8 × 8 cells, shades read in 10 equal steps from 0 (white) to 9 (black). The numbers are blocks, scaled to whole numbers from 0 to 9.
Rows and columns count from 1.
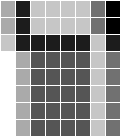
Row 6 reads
0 3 6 6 6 6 2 5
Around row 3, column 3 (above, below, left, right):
2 6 8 8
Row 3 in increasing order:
2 2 8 8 8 8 8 8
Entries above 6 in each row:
2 2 6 0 0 0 0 0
